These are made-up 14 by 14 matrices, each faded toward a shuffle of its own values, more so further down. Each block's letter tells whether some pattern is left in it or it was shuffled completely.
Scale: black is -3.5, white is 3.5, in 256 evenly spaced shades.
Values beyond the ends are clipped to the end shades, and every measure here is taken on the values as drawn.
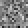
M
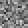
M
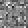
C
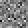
C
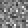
M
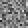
C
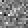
M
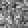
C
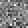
C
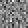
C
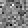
M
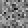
M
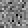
M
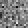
M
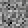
C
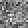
M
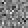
M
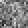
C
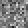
M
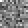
C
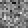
M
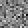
M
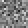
M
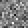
M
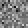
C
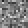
C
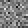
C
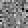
M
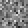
M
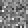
M
